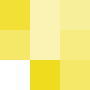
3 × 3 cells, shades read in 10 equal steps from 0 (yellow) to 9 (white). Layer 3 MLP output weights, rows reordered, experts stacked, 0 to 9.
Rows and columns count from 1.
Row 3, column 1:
9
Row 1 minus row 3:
-8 6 2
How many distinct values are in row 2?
3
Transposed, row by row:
1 3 9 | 6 6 0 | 5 4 3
